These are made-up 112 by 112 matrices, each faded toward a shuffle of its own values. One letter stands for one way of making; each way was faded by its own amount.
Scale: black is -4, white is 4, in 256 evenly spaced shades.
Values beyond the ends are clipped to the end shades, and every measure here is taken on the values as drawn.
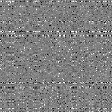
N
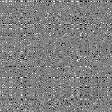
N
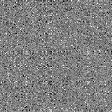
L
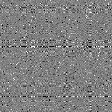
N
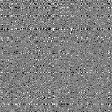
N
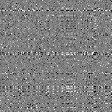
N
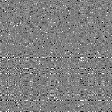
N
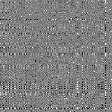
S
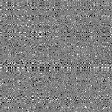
N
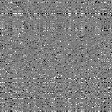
N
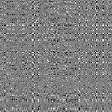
S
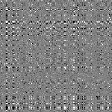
S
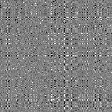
S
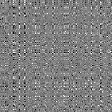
S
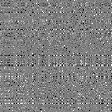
N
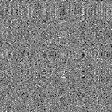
L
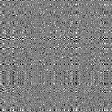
S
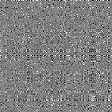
N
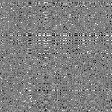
N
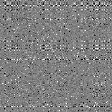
N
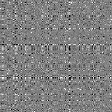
S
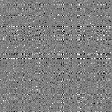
S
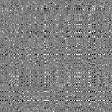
S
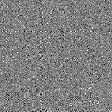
L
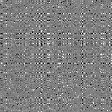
S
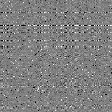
N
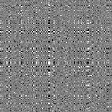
S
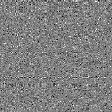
L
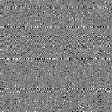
N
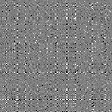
S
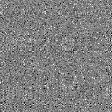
L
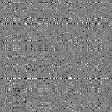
N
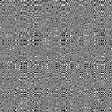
S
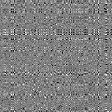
S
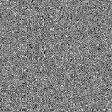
L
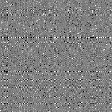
N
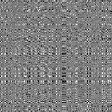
S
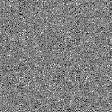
L
